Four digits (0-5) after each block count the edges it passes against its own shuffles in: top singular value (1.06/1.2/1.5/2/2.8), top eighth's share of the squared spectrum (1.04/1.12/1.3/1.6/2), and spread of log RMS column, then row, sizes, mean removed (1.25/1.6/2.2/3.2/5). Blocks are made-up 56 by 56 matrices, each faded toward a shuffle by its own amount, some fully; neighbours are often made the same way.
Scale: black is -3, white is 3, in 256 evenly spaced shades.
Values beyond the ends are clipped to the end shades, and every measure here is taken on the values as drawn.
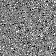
1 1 0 0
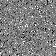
0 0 0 0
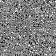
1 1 0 0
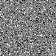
2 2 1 1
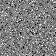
1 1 0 0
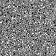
2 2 0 1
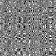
4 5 3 3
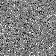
0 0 0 0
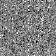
1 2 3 0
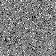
0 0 0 0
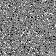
1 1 0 0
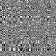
4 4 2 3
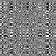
5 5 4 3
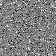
1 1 0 0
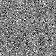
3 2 0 0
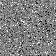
1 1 0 0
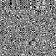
4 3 2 1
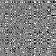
4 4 3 2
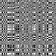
5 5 4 4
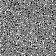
2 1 0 0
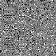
4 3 1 1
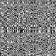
4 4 2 3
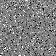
1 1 0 0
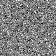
0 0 0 0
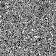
0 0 0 0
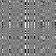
5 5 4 3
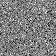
0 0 0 0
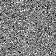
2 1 0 0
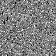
0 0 0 0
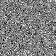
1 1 0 0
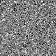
3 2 1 1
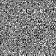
3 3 1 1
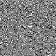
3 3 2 1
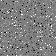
2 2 0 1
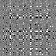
5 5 3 3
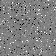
2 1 0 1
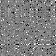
4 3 1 2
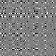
5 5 3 3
